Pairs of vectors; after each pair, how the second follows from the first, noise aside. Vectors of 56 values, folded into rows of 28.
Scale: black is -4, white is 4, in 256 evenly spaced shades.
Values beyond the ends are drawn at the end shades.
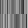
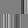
partly zeroed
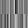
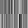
wrapped around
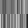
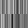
wrapped around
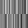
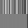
partly zeroed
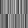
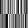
scaled up
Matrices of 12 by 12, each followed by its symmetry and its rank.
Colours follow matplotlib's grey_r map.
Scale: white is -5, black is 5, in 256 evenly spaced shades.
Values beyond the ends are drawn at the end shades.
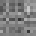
neither, rank two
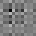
symmetric, rank one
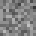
neither, full rank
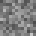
neither, full rank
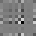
symmetric, rank one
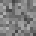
neither, full rank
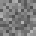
symmetric, full rank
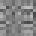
neither, rank two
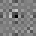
symmetric, rank two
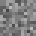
antisymmetric, full rank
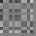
symmetric, rank one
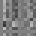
neither, rank two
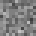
antisymmetric, full rank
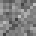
antisymmetric, full rank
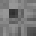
symmetric, rank two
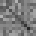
symmetric, full rank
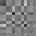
symmetric, rank two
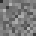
symmetric, full rank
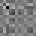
symmetric, rank two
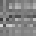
neither, rank two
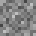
symmetric, full rank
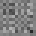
symmetric, rank two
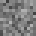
neither, full rank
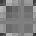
symmetric, rank one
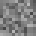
antisymmetric, full rank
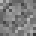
symmetric, full rank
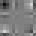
symmetric, rank one
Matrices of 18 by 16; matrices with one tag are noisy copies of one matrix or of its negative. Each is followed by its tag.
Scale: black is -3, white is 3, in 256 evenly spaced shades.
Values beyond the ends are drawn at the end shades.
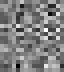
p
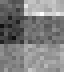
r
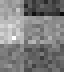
r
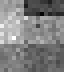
r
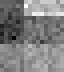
r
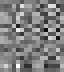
p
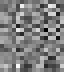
p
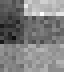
r
